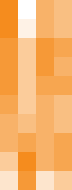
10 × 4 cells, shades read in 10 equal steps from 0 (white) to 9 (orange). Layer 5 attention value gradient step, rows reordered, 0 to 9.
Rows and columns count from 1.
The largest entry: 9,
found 3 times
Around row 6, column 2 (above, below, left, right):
4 5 7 6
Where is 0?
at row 1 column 2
